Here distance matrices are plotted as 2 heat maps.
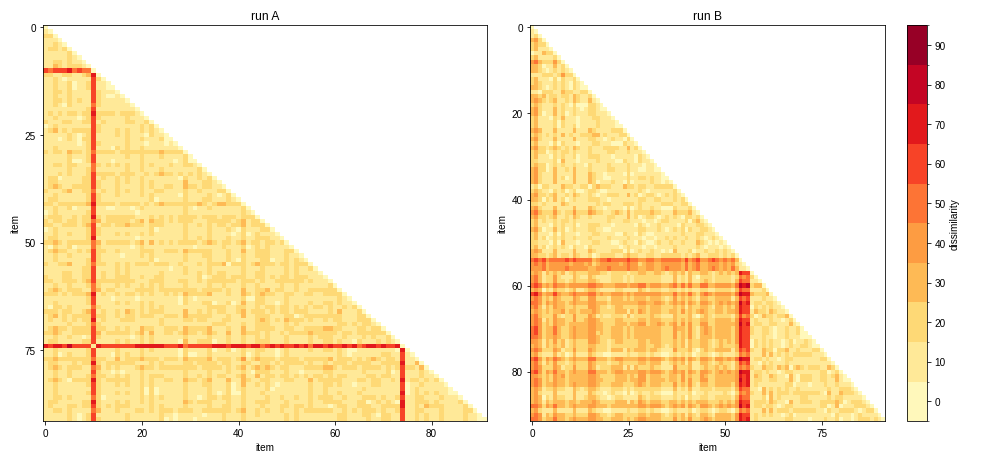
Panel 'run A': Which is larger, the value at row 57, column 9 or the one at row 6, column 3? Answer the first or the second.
the first
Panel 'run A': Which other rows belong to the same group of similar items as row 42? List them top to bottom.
0, 1, 2, 3, 4, 5, 6, 7, 8, 9, 11, 12, 13, 14, 15, 16, 17, 18, 19, 20, 21, 22, 23, 24, 25, 26, 27, 28, 29, 30, 31, 32, 33, 34, 35, 36, 37, 38, 39, 40, 41, 43, 44, 45, 46, 47, 48, 49, 50, 51, 52, 53, 54, 55, 56, 57, 58, 59, 60, 61, 62, 63, 64, 65, 66, 67, 68, 69, 70, 71, 72, 73, 75, 76, 77, 78, 79, 80, 81, 82, 83, 84, 85, 86, 87, 88, 89, 90, 91
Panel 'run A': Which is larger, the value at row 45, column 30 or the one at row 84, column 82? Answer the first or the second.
the first
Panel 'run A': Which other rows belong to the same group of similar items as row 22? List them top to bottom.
0, 1, 2, 3, 4, 5, 6, 7, 8, 9, 11, 12, 13, 14, 15, 16, 17, 18, 19, 20, 21, 23, 24, 25, 26, 27, 28, 29, 30, 31, 32, 33, 34, 35, 36, 37, 38, 39, 40, 41, 42, 43, 44, 45, 46, 47, 48, 49, 50, 51, 52, 53, 54, 55, 56, 57, 58, 59, 60, 61, 62, 63, 64, 65, 66, 67, 68, 69, 70, 71, 72, 73, 75, 76, 77, 78, 79, 80, 81, 82, 83, 84, 85, 86, 87, 88, 89, 90, 91
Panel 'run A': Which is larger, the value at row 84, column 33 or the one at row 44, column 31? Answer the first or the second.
the second
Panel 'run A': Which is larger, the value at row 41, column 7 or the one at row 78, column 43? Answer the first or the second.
the first
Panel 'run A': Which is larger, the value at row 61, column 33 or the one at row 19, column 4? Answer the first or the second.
the first
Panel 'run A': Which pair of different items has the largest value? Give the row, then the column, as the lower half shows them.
74, 5
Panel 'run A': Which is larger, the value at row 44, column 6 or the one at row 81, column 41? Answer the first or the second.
the second
